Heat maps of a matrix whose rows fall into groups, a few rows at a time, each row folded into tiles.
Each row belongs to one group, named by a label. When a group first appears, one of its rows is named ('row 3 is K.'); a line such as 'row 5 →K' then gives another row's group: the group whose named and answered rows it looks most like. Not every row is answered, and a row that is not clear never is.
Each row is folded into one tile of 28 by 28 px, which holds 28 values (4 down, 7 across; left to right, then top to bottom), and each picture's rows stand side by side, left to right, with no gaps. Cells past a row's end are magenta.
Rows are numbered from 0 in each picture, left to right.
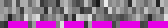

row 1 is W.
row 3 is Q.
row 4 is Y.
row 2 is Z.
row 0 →Y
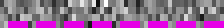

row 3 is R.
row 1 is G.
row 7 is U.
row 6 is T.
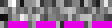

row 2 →U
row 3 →Q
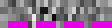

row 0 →Q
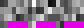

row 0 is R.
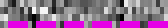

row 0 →Q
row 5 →Y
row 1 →U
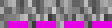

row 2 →Z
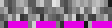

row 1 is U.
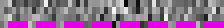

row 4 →G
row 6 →T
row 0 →W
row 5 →Y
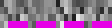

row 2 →Z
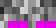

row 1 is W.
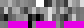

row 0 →U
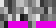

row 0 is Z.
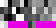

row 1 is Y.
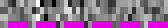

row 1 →W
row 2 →G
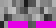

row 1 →R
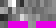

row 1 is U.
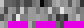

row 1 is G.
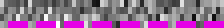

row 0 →T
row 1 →T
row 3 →Q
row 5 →Z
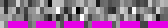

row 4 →G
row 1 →R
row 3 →G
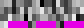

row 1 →G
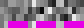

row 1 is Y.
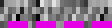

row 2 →T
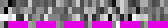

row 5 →Q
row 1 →T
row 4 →Z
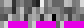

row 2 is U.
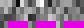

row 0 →Y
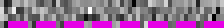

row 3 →U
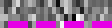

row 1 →Q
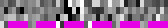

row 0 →Q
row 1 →W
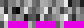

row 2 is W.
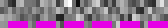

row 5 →Q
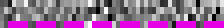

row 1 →R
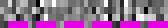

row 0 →R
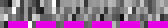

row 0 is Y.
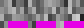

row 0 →G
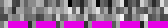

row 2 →G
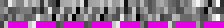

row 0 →U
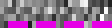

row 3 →T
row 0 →R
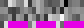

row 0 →U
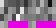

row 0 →T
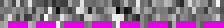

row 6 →Q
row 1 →T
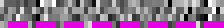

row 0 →T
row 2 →R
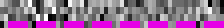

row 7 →G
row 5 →Z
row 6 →T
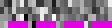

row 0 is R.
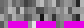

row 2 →R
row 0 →G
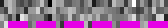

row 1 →R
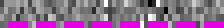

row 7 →Q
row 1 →Z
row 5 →Q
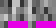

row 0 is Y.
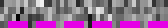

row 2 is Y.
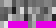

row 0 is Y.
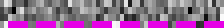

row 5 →Z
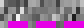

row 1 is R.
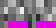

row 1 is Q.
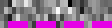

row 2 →G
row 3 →Z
